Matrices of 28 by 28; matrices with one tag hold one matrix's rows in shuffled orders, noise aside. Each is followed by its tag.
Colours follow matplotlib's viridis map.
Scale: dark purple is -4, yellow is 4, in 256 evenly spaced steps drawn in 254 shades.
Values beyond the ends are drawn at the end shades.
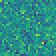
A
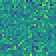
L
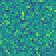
A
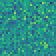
L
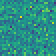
L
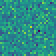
L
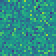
L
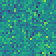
L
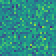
L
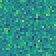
A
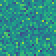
A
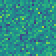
A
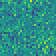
L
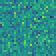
L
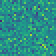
L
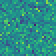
A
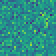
L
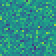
A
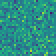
L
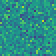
A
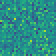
L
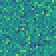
A
